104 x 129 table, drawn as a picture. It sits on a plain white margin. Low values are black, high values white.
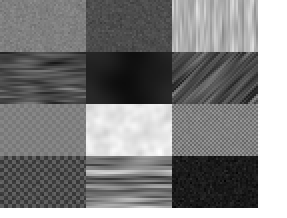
The table splits into 4 rows of 3 panels. Panel 1,1: middling, fine-grained, faint in contrast. Panel 1,2: low, fine-grained, faint in contrast. Panel 1,3: high, streaked downward. Panel 2,1: low, streaked across. Panel 2,2: very low, smooth, faint in contrast. Panel 2,3: low, slanting up to the right. Panel 3,1: middling, checkered, faint in contrast. Panel 3,2: very high, blotchy, faint in contrast. Panel 3,3: middling, checkered. Panel 4,1: low, checkered. Panel 4,2: middling, streaked across, strong in contrast. Panel 4,3: very low, fine-grained, faint in contrast.
